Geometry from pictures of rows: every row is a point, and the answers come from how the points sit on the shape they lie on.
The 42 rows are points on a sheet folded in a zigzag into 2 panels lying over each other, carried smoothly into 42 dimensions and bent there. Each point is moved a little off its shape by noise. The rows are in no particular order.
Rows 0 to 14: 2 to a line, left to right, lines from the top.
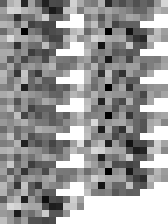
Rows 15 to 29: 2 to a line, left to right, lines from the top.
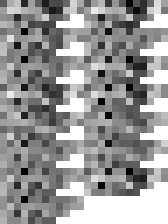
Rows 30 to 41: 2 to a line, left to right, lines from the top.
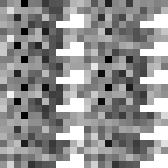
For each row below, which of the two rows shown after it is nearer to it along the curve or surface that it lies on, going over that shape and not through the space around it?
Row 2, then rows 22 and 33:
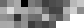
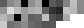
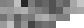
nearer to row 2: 22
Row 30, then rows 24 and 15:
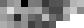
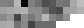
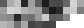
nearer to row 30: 15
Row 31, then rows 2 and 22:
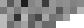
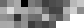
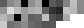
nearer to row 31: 22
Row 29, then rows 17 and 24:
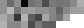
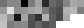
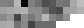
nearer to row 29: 17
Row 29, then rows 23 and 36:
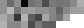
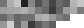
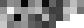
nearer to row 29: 36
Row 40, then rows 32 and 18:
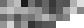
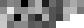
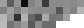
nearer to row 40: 32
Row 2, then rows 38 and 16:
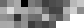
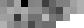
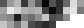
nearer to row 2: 16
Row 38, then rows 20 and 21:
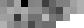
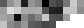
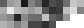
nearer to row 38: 20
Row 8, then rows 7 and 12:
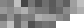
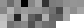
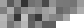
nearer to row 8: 7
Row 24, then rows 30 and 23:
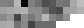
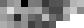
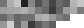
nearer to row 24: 23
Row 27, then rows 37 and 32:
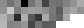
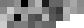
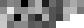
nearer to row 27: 32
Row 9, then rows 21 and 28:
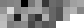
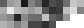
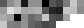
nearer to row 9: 21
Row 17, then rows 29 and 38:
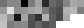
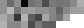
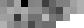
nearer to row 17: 29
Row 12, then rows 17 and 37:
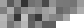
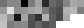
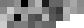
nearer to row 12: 17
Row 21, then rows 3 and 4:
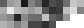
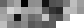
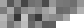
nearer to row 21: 3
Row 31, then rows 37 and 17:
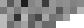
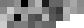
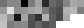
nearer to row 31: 37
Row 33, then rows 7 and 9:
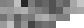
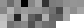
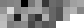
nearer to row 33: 7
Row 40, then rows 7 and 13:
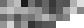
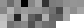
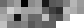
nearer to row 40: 13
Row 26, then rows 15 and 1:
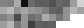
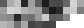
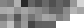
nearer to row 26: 1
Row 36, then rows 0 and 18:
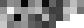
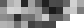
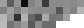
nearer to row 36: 0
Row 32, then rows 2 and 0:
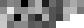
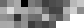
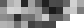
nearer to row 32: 2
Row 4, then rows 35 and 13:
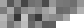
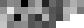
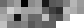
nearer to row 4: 35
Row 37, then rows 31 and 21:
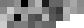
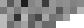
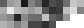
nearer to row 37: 31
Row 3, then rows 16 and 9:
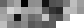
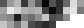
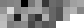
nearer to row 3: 16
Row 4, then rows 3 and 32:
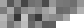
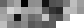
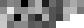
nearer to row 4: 32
